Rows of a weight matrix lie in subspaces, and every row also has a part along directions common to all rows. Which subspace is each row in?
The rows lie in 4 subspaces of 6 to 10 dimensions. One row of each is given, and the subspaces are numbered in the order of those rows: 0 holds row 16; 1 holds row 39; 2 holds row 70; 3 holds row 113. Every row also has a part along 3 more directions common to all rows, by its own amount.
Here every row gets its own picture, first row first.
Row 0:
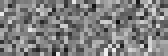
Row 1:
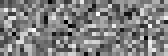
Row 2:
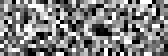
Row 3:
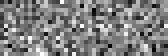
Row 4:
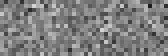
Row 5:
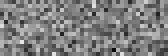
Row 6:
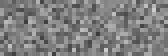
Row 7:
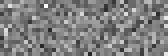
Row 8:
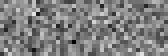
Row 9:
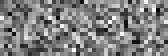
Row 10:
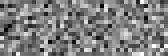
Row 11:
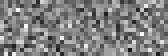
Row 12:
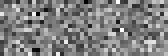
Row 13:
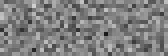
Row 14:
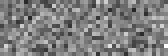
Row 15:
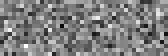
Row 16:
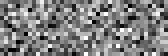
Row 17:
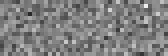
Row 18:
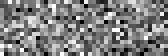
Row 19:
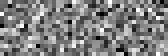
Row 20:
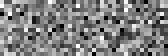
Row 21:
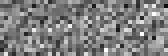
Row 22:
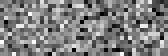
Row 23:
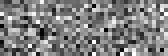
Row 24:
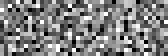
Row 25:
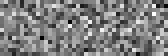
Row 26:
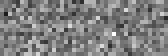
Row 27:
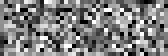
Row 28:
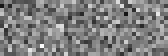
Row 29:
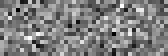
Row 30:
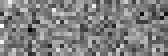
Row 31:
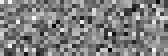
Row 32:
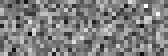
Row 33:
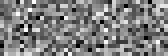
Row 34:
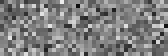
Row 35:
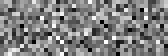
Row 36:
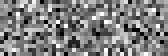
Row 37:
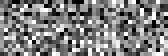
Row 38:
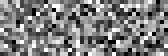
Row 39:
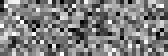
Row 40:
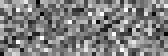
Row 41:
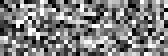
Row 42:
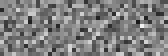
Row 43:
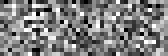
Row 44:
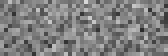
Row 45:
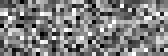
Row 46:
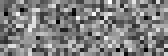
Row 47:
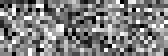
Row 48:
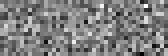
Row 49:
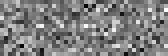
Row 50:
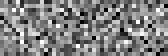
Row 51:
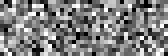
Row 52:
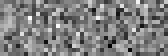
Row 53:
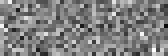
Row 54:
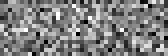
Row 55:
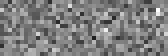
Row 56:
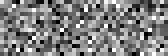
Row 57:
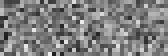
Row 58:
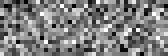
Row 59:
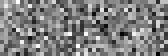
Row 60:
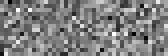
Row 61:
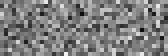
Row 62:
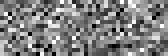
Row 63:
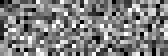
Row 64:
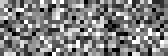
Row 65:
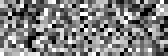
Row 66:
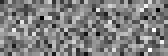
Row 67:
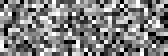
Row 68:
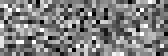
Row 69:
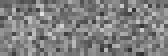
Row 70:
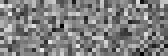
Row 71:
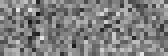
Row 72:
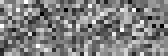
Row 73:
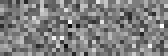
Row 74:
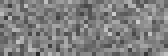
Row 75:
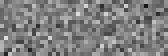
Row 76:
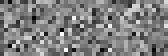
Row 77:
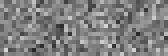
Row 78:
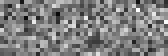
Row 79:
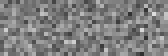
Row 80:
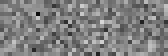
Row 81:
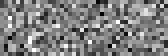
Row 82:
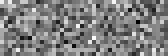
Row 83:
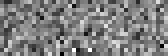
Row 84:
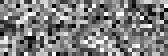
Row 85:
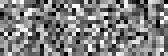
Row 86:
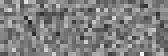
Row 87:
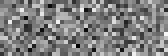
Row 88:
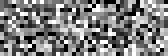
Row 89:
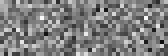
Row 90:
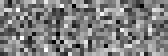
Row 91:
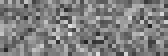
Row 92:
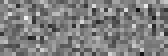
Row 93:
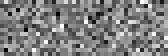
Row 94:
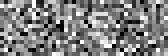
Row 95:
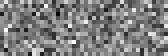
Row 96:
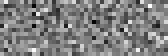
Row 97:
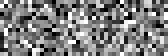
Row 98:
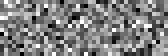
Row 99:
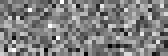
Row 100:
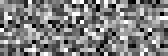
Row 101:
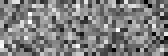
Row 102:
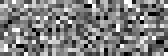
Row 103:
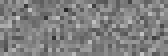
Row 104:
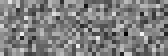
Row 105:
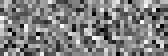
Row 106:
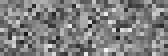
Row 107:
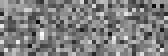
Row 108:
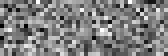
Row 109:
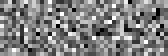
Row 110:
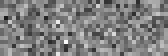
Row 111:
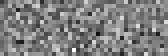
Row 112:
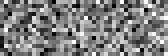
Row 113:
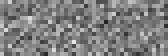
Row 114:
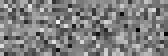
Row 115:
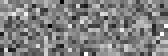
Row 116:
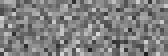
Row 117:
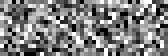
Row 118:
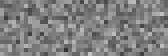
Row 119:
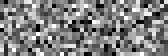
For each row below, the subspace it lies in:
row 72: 0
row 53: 3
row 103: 0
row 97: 2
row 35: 1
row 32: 0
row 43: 2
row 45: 3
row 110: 3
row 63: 3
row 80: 0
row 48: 2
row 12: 2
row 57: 1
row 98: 0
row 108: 1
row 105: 1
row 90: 0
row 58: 0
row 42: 1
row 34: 0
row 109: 1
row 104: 3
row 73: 0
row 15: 1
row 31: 3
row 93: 2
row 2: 1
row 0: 1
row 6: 1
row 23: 3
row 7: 2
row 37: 3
